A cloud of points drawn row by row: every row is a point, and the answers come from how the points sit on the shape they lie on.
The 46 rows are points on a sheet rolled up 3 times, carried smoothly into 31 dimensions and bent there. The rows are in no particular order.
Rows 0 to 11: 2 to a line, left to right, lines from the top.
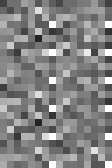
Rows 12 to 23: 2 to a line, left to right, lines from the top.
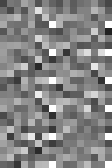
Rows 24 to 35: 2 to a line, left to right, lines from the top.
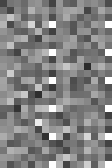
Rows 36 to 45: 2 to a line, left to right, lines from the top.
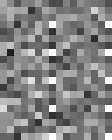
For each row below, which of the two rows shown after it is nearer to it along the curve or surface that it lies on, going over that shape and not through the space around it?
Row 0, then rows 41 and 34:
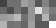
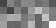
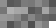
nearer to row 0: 41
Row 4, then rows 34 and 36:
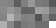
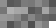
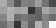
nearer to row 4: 34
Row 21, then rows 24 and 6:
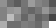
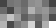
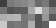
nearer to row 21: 24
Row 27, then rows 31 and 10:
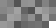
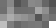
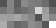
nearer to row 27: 10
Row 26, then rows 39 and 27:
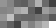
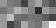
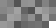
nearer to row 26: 39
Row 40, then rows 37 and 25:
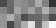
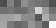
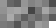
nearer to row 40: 37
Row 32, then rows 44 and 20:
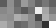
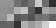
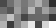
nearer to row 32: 20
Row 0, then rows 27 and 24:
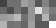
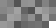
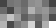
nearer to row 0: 24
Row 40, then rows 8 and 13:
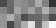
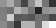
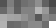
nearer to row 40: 13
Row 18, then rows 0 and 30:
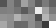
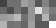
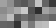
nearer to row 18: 0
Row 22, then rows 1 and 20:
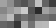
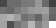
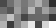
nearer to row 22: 20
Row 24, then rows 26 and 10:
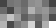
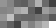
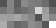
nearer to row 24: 10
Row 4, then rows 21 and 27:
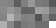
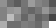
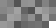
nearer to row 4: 21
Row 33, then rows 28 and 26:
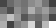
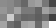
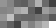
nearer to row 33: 26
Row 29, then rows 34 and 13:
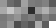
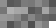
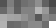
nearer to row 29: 34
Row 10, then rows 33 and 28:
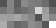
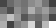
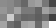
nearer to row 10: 33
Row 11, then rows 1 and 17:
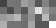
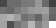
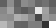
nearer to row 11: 17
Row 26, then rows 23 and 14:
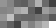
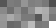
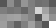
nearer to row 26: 14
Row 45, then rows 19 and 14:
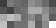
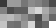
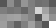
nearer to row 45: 14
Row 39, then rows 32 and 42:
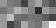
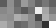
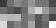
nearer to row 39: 32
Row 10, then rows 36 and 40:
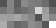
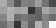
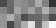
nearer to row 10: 40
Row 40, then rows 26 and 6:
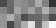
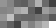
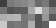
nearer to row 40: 26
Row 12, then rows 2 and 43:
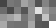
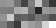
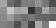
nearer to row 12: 43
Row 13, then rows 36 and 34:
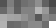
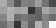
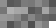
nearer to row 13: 34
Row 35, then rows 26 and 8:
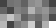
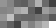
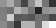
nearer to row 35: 26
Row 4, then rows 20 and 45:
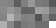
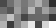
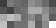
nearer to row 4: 45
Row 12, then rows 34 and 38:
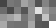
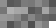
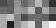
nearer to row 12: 38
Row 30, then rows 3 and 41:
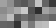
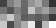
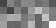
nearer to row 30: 3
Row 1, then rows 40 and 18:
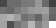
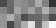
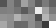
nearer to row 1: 40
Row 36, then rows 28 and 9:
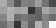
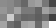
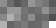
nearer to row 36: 28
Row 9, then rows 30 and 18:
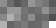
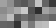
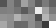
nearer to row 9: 18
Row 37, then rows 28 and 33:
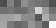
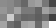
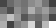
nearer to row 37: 33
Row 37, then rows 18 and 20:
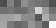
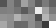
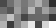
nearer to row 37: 18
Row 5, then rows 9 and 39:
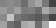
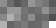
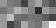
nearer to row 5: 9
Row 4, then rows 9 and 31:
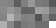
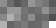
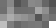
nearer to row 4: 31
